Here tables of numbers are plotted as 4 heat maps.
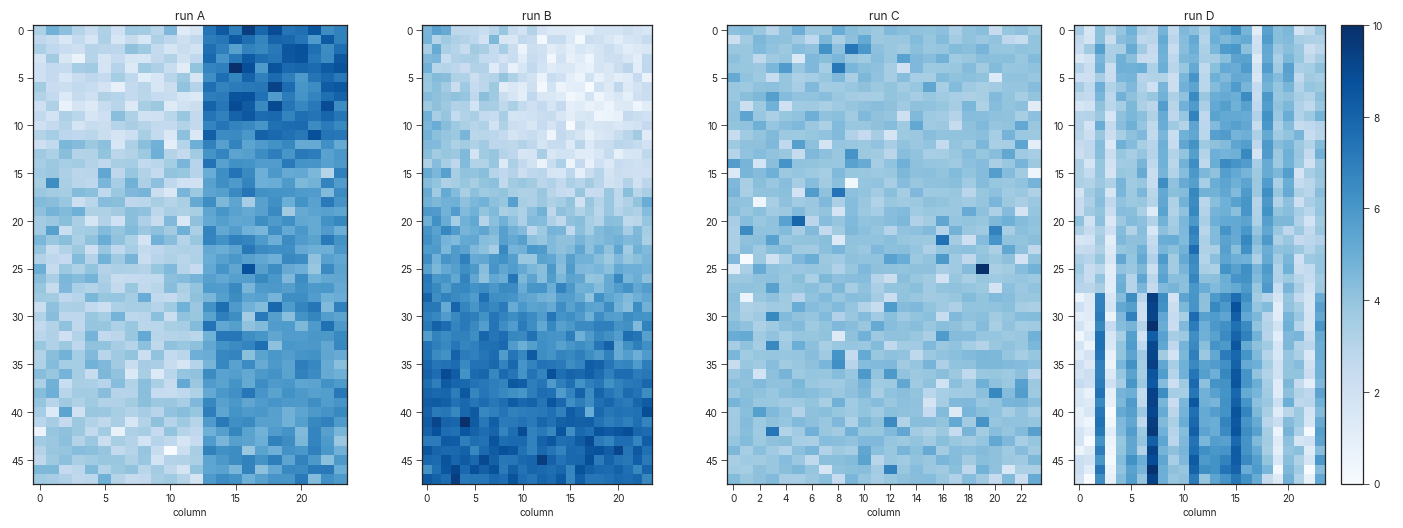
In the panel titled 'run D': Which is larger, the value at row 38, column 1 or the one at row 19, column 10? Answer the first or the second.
the second
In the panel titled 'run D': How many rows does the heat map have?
48
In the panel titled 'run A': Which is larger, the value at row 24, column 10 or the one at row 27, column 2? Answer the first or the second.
the second
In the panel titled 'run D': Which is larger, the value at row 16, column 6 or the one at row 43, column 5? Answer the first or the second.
the second
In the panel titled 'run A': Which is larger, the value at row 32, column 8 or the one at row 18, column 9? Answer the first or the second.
the first
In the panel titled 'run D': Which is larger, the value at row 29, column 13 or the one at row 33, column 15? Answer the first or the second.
the second
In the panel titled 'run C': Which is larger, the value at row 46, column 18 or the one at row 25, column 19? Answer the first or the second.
the second
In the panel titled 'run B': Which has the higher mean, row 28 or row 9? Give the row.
28
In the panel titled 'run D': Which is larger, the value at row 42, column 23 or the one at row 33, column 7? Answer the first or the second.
the second
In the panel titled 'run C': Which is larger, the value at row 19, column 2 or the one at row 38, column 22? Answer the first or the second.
the second
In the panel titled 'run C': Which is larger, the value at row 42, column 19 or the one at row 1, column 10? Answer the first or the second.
the second
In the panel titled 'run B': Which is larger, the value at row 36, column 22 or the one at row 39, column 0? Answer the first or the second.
the second
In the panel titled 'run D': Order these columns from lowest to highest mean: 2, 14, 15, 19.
19, 2, 14, 15
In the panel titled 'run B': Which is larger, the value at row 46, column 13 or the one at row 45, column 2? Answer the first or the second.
the second
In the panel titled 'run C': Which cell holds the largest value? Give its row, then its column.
25, 19
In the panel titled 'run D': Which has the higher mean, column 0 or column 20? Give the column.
20
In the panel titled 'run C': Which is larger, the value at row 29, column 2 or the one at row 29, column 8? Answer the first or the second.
the second
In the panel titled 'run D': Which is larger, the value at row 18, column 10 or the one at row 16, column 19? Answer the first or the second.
the first
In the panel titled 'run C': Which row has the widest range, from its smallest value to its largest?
25
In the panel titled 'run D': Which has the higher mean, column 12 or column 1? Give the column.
12
